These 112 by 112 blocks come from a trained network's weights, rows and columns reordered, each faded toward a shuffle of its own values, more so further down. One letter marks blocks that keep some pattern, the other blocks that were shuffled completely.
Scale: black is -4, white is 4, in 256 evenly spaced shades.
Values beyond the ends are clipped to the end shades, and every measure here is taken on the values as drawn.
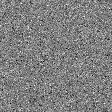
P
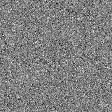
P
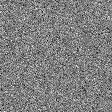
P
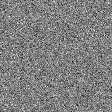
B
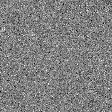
B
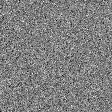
P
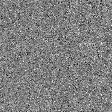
B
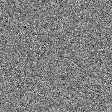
B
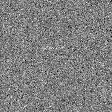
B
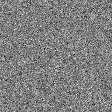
P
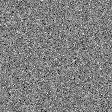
P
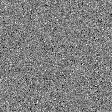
B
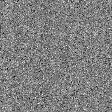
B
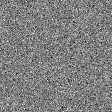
P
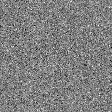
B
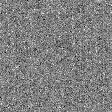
B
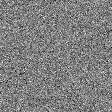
P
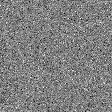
P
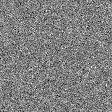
P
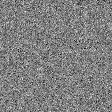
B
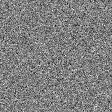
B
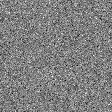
P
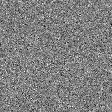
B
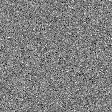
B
